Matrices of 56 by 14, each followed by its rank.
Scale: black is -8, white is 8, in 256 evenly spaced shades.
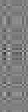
one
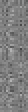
three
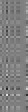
one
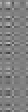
one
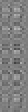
two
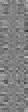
three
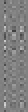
two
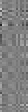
two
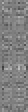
three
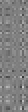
two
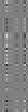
one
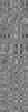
three
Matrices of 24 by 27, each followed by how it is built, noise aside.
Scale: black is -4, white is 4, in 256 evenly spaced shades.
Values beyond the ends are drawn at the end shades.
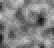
smooth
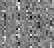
uneven columns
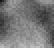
smooth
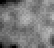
smooth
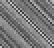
Toeplitz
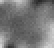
smooth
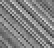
Toeplitz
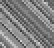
Toeplitz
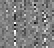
uneven columns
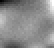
smooth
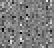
uneven columns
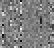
uneven columns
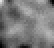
smooth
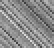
Toeplitz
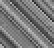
Toeplitz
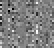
uneven columns
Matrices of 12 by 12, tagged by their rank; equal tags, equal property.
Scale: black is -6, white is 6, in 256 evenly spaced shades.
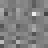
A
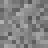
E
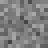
E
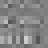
A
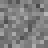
E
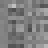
A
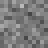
E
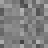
A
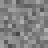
E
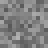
E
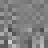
A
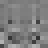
A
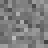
E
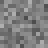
E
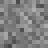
E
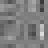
A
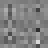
A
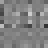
A
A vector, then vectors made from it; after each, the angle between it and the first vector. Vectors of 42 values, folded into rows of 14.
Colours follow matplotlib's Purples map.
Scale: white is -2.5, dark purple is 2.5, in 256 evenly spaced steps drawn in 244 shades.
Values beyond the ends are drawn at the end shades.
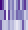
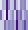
partly opposed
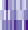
nearly opposite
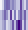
partly opposed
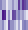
partly aligned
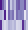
nearly parallel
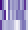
nearly parallel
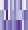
nearly opposite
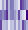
orthogonal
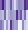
partly aligned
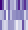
nearly parallel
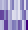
partly opposed
